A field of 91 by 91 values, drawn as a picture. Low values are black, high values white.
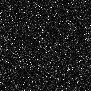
Histogram: skewed, a long tail of high values. Mirror symmetry: none. Odd rows or columns: none. Seam: none. Stripes: none. Slope: none. Grain: fine. Average level on the scale: 10%.
